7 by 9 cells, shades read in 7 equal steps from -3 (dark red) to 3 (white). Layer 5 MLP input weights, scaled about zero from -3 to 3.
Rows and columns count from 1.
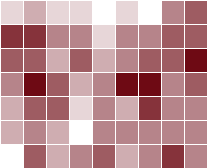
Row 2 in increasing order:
-2 -2 -1 -1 0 0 0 0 2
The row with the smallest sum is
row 4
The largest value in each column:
3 1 2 3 3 2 3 0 0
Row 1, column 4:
2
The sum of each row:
14 -4 -6 -10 0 5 1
